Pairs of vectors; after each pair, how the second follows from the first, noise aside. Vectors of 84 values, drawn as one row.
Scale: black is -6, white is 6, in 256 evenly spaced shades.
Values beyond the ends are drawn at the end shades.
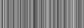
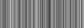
reversed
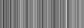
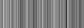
negated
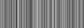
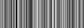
scaled up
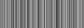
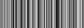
scaled up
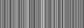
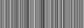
negated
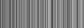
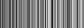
scaled up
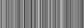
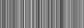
negated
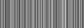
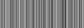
negated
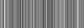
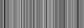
negated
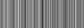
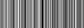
scaled up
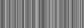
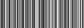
scaled up
